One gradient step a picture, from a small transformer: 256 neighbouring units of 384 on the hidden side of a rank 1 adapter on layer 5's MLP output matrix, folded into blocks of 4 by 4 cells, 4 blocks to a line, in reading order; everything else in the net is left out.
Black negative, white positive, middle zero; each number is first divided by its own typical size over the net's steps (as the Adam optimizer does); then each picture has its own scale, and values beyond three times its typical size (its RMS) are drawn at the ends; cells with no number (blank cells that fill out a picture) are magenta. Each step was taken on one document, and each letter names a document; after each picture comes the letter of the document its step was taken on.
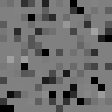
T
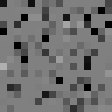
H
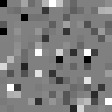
H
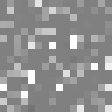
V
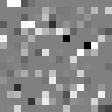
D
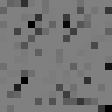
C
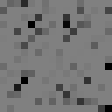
C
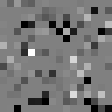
D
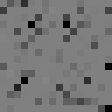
C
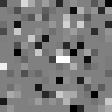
H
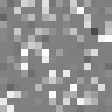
T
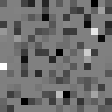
H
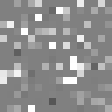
V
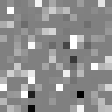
V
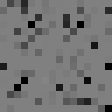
C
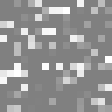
V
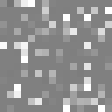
D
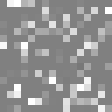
D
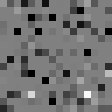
T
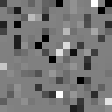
H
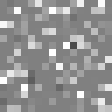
V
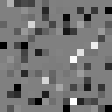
D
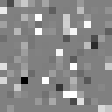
C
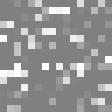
V
